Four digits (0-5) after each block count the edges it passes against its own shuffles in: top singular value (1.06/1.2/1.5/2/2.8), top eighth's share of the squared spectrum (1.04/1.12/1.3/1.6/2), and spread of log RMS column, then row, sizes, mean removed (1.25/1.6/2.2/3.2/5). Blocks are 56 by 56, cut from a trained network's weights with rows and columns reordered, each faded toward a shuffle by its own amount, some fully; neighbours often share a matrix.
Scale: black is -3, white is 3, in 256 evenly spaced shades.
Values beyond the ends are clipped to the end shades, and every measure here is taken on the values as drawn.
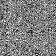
1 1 0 1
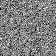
0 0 0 0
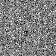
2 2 0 1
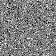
0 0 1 0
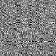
3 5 2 3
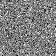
0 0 0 0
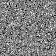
0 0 0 0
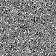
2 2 0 1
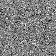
0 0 0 1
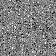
0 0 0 0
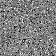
0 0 0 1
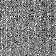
2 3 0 2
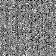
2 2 0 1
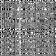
3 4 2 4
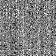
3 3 1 2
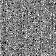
2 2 0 1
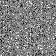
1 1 0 0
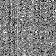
2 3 0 2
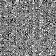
2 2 0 1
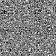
2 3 1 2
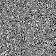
1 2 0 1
